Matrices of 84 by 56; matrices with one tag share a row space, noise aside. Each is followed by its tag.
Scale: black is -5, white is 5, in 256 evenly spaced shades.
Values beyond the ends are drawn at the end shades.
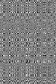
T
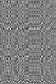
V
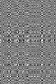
V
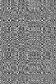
V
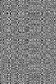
V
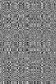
V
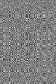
T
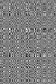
T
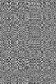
V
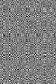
T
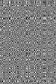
T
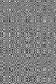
T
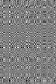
T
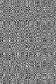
T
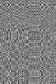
V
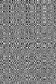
T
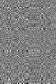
V
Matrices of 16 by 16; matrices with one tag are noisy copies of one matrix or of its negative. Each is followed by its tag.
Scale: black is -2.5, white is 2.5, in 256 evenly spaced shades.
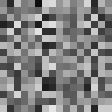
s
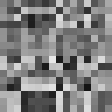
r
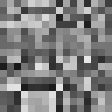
r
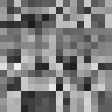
r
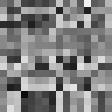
r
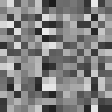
s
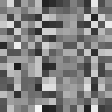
s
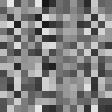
s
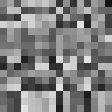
r
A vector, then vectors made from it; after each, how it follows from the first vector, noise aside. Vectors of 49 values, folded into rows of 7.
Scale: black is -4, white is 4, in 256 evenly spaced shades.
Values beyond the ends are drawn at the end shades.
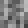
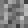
wrapped around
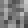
copied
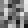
scaled up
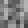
copied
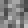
negated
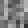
copied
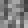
negated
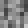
negated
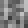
copied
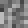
wrapped around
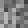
wrapped around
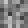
wrapped around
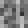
wrapped around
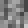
negated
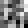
scaled up
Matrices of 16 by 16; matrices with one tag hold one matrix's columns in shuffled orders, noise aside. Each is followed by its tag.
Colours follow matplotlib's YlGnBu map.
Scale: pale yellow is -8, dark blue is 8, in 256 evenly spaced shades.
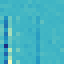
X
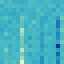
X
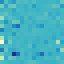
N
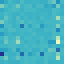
N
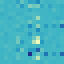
N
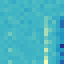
X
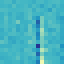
X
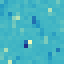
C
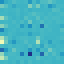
N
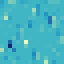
C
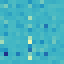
N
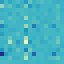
N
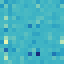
N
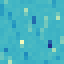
C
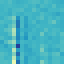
X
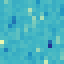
C
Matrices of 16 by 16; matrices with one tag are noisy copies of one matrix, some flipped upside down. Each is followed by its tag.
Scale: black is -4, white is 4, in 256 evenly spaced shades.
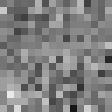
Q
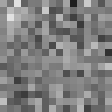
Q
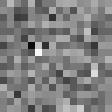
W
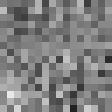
Q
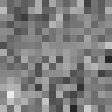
Q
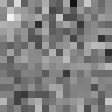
Q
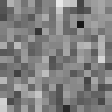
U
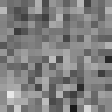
Q
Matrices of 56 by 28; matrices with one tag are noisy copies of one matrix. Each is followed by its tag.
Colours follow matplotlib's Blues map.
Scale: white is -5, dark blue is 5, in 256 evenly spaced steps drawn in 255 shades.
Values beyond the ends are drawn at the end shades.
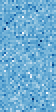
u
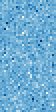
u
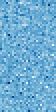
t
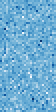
u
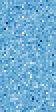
u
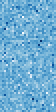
u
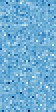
t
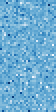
t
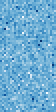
u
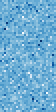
u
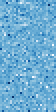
t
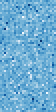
u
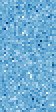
u
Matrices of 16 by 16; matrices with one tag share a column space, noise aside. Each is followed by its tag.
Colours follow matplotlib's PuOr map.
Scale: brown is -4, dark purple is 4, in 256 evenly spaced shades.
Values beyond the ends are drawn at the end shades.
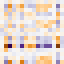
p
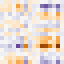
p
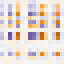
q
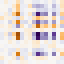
q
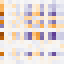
q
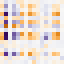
q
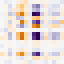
q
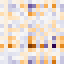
p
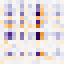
q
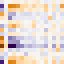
p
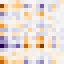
p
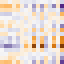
p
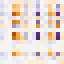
q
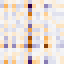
p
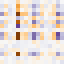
q
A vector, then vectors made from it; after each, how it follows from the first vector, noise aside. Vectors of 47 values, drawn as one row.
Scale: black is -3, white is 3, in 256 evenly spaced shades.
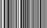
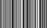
wrapped around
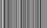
shrunk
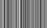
shrunk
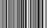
reversed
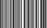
wrapped around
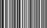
negated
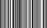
wrapped around
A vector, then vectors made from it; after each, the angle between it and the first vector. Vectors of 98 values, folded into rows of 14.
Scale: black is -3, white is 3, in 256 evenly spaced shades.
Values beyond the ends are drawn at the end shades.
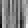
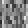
partly aligned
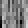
nearly parallel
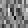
orthogonal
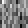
partly aligned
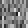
partly aligned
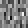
orthogonal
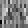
partly aligned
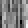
nearly parallel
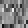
orthogonal
